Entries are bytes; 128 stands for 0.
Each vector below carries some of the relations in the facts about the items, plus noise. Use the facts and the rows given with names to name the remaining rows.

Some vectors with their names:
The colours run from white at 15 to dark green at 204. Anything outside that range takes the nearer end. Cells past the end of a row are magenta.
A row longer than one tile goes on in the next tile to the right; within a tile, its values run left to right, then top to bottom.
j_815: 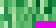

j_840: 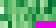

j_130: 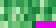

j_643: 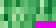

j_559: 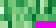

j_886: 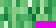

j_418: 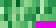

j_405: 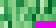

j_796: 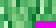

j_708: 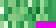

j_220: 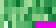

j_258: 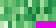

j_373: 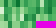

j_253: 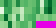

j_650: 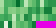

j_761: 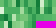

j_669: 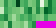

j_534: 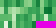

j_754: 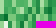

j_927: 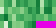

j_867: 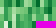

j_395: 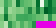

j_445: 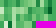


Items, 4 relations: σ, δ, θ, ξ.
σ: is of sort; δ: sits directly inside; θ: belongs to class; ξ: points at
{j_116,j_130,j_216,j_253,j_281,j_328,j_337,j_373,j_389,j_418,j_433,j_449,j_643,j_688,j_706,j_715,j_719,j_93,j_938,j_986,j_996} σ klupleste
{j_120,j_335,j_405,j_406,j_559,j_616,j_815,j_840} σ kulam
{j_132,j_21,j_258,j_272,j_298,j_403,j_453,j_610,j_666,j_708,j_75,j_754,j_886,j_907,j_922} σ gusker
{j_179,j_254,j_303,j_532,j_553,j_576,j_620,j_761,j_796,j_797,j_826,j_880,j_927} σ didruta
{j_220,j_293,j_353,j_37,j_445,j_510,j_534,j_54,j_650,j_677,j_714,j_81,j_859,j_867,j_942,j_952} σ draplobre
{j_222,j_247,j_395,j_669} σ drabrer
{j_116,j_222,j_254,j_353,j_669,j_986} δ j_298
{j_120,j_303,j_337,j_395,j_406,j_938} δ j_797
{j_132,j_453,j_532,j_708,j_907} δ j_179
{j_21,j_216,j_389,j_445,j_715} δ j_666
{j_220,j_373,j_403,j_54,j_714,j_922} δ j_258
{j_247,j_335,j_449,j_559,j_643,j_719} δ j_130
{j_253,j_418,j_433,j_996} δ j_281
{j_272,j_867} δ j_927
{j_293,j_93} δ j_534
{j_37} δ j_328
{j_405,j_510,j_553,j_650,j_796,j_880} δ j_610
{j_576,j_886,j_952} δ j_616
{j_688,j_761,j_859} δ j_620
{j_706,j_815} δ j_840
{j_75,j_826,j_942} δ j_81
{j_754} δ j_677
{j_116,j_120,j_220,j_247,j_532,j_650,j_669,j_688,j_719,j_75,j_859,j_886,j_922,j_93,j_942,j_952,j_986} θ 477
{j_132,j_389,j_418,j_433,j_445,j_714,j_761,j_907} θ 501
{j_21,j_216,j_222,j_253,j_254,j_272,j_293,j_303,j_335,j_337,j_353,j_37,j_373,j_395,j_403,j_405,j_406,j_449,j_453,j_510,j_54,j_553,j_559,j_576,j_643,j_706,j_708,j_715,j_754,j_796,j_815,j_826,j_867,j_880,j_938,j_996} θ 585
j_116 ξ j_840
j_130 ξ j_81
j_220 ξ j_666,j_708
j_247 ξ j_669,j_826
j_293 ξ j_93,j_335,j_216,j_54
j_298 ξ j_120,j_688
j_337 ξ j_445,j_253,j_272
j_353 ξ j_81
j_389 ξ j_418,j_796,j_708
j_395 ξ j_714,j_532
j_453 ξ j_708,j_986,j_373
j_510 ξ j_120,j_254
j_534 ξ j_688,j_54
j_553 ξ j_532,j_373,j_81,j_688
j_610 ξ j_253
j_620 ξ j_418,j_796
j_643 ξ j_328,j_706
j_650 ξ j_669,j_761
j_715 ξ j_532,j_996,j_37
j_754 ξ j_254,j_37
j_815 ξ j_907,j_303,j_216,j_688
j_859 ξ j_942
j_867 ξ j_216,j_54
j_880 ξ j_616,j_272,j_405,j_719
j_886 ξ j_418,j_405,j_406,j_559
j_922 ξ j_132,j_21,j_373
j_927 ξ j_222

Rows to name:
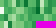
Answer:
j_179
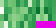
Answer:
j_453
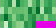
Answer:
j_620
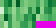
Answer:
j_389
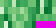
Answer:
j_880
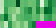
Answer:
j_247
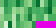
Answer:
j_54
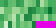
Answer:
j_81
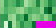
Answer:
j_510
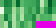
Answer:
j_216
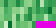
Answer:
j_714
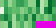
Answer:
j_120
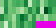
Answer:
j_298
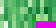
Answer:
j_922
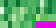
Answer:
j_986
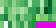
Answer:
j_610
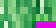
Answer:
j_553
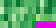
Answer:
j_116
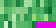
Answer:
j_859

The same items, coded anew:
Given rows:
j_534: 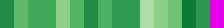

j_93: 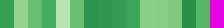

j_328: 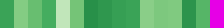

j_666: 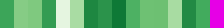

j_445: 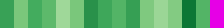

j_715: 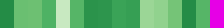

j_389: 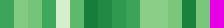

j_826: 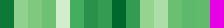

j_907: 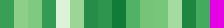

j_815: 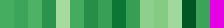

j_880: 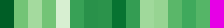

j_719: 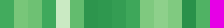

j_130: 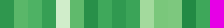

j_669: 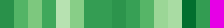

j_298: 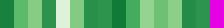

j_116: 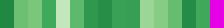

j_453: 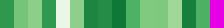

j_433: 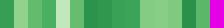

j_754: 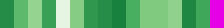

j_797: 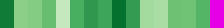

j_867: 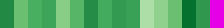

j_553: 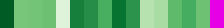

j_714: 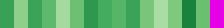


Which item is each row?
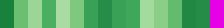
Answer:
j_337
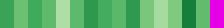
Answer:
j_37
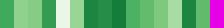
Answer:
j_708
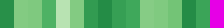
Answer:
j_253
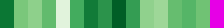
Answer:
j_620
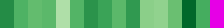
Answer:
j_650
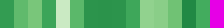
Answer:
j_643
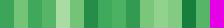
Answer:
j_677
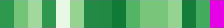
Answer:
j_886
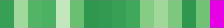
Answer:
j_373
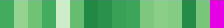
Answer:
j_418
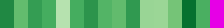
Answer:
j_353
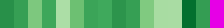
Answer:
j_395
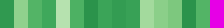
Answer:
j_688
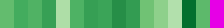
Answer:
j_120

